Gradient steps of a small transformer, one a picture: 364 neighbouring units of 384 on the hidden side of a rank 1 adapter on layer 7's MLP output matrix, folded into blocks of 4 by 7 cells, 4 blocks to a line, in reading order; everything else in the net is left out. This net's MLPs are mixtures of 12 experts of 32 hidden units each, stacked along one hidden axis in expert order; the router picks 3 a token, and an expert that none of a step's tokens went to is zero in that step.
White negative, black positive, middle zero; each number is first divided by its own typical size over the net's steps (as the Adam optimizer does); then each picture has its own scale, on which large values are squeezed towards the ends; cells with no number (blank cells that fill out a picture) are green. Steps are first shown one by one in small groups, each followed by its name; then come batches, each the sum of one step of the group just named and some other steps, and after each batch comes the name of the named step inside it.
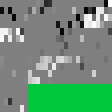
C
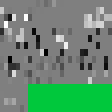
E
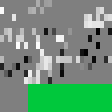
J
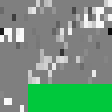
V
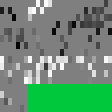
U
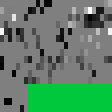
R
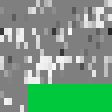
V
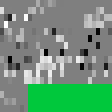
E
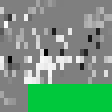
E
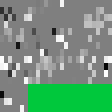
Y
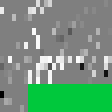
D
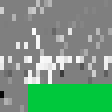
D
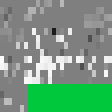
Y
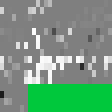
D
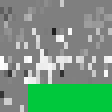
Y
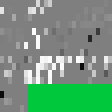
D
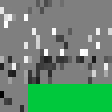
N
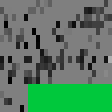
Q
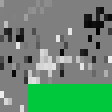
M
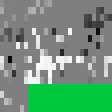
M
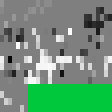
M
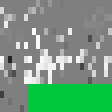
N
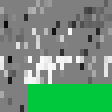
Q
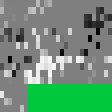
M
